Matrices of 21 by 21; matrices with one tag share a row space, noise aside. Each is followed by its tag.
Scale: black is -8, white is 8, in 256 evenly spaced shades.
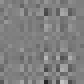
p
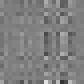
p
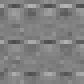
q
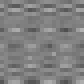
q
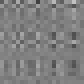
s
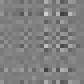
p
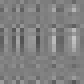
s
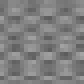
q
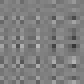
s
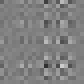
p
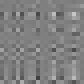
s
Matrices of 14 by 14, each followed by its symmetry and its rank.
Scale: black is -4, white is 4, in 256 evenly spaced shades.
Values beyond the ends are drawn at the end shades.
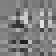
antisymmetric, rank two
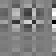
neither, rank one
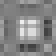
symmetric, rank one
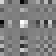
symmetric, rank one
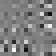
antisymmetric, rank two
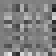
antisymmetric, rank two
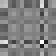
symmetric, rank one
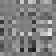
antisymmetric, rank two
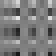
neither, rank one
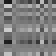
neither, rank one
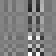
neither, rank one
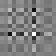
symmetric, rank one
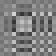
symmetric, rank one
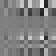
neither, rank one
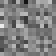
antisymmetric, rank two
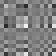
symmetric, rank one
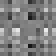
antisymmetric, rank two
